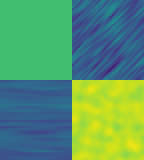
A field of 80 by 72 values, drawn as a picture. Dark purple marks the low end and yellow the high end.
It is made of 2 by 2 panels. Panel 1,1: high, flat. Panel 1,2: low, slanting up to the right. Panel 2,1: low, streaked across, faint in contrast. Panel 2,2: very high, blotchy, faint in contrast.
